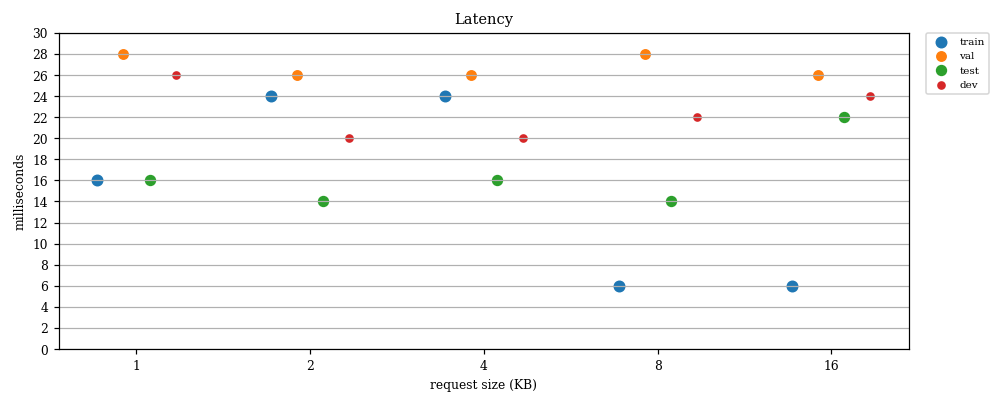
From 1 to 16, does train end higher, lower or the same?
lower
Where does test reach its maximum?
16
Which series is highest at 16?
val
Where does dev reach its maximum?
1
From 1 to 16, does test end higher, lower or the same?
higher
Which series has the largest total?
val
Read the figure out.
Title: Latency
x-axis: request size (KB), ticks 1 2 4 8 16
y-axis: milliseconds, ticks 0 2 4 6 8 10 12 14 16 18 20 22 24 26 28 30
Legend: train, val, test, dev
Values:
train: 16 24 24 6 6
val: 28 26 26 28 26
test: 16 14 16 14 22
dev: 26 20 20 22 24
